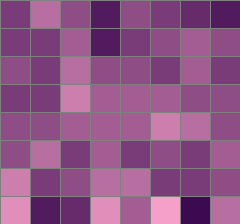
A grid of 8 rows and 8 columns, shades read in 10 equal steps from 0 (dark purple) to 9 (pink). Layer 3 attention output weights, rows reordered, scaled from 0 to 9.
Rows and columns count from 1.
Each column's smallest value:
3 1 2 1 3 3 0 1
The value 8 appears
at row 8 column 1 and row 8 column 4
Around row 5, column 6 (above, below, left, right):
5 4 5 6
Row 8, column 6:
9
